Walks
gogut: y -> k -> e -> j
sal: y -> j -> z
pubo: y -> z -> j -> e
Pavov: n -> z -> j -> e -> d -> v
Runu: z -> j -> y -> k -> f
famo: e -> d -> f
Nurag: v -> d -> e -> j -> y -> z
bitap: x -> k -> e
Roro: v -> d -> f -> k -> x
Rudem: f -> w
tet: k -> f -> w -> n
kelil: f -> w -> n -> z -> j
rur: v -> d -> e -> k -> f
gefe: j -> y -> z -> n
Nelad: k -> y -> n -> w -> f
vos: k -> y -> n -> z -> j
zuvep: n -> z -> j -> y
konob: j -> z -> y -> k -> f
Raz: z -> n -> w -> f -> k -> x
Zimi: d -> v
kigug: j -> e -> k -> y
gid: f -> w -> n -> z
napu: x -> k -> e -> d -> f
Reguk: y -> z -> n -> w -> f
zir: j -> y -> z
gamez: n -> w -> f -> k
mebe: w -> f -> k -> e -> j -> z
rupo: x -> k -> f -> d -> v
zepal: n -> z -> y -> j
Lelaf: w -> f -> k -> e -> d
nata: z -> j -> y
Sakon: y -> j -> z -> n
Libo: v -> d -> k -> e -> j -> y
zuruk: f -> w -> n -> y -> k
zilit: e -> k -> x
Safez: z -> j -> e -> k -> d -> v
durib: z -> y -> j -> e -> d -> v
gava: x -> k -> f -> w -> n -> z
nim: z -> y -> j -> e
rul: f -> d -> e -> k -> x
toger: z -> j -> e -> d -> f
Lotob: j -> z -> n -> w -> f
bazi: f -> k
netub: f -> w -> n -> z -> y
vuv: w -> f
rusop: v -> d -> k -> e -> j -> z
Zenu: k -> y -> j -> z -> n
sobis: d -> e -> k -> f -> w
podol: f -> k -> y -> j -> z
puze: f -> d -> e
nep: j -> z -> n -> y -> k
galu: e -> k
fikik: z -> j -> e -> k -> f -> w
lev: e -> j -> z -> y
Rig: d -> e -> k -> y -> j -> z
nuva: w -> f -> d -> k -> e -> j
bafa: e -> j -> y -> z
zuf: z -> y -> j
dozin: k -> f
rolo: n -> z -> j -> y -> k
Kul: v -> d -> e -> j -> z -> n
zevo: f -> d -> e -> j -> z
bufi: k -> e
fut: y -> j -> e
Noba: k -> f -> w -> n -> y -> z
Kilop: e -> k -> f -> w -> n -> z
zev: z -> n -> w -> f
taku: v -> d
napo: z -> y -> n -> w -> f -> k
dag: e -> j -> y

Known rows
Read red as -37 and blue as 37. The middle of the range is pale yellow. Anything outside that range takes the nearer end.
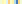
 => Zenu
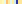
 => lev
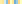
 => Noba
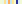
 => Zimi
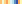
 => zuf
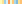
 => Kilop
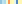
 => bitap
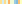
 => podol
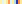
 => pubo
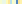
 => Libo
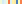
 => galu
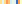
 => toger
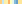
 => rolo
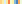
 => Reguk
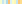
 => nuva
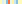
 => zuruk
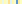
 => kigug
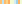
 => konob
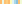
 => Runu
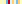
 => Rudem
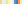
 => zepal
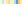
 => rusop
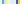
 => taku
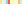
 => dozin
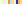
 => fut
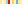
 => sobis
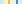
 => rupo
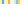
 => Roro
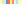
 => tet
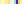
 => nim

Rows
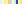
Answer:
Safez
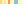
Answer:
napo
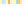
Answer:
rur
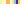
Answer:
Sakon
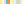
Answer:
Nelad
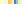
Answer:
gava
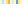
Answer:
napu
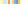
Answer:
gid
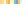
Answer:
zev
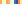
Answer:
sal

